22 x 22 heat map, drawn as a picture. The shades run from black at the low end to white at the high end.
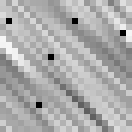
On average the colour sits 70% of the way up the scale. Five lone cells stand out, each far lower than its neighbours. Streaks slant down to the right. The values are skewed, with a long tail toward low values.
